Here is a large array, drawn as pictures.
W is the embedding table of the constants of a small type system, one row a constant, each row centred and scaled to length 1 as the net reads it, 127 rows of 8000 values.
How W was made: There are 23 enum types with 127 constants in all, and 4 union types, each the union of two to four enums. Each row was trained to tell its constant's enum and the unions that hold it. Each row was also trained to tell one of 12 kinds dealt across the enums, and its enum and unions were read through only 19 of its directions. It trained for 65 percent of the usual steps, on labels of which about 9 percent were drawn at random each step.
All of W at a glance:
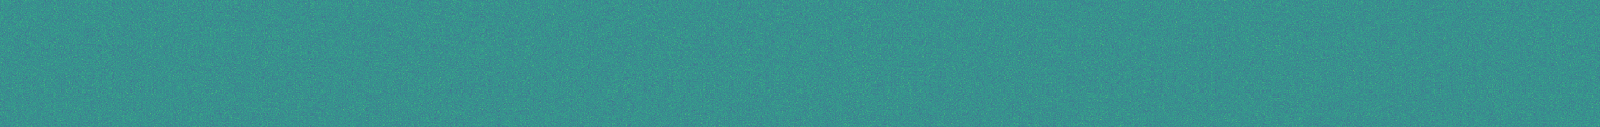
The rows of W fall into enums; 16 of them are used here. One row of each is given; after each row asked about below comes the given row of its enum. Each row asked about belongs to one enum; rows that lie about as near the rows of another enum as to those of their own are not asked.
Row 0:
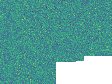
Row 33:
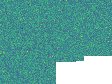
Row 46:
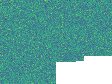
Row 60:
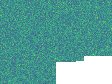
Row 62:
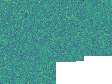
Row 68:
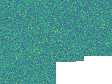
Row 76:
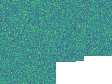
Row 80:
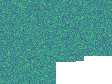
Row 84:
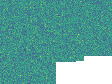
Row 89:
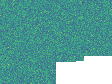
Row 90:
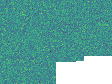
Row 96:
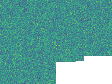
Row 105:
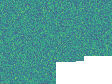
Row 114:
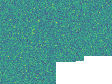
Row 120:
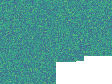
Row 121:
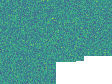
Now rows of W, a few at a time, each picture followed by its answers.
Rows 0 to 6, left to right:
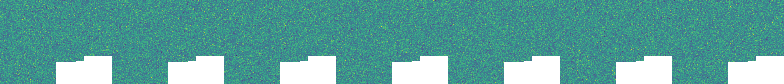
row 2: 60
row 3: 120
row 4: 46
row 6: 62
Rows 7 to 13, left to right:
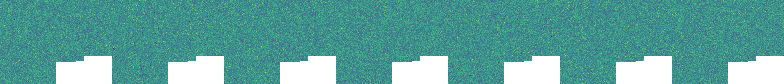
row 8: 114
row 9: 105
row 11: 120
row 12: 62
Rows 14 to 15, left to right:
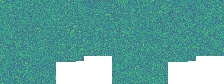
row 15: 96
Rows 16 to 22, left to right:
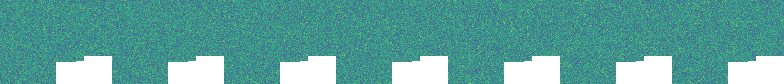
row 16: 33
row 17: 33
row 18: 46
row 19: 62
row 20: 105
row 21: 80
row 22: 80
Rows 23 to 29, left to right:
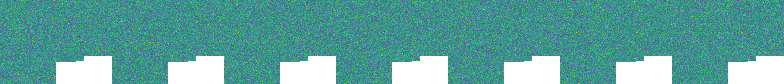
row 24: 0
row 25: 89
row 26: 80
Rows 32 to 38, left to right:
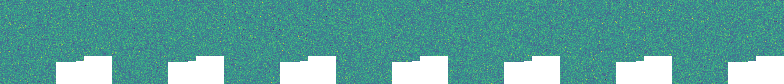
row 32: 84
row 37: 84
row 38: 120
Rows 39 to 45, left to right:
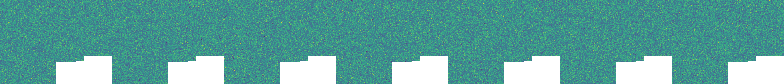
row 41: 96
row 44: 96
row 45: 46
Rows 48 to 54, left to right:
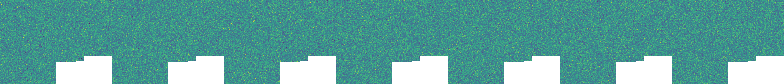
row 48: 46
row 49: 60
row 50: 120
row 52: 89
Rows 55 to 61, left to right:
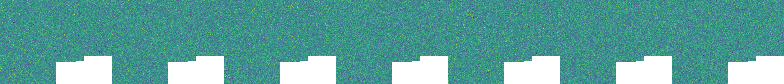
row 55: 46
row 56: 80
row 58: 89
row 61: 33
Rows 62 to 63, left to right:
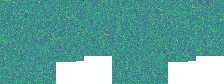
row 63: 121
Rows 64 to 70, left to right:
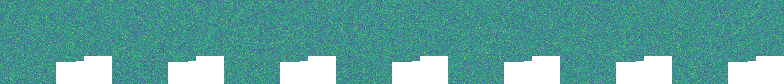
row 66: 89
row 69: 80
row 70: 60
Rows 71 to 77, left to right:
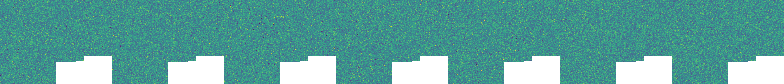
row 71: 96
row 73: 0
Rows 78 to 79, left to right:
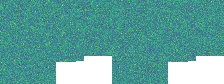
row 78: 76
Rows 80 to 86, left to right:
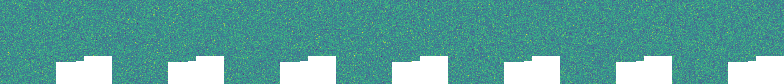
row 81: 60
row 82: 105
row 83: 105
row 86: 33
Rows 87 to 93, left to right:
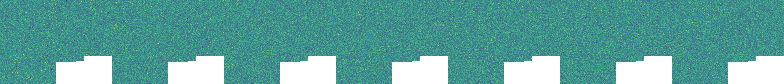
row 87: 96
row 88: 68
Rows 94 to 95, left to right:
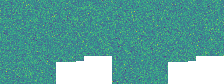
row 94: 84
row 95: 0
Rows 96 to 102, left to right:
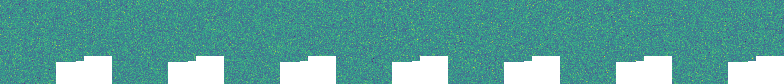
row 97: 0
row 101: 105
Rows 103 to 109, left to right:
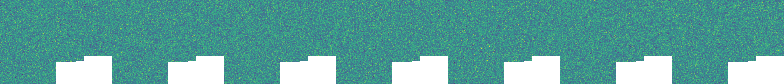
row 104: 89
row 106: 105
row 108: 89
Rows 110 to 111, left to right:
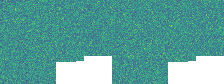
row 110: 33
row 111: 0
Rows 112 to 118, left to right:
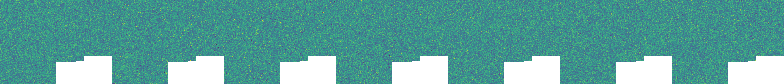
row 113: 96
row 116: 60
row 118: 62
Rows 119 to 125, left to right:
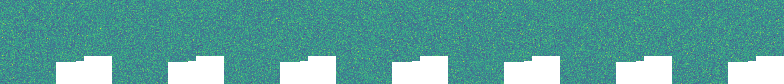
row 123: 62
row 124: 60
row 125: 33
